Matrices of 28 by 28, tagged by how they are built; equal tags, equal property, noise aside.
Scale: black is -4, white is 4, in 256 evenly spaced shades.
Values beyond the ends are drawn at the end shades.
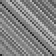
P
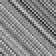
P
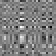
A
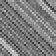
P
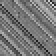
P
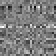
A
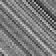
P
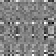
A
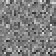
A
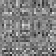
A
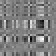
A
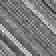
P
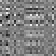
A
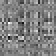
A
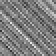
P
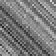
P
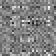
A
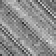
P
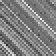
P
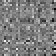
A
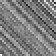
P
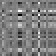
A
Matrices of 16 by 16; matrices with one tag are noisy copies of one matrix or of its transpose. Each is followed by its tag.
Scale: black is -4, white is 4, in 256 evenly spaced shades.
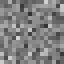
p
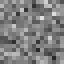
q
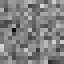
p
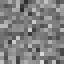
p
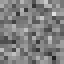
q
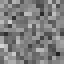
q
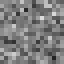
q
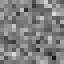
q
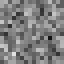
q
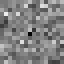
p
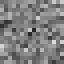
p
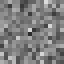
p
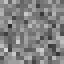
q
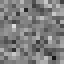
q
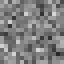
q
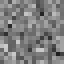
q
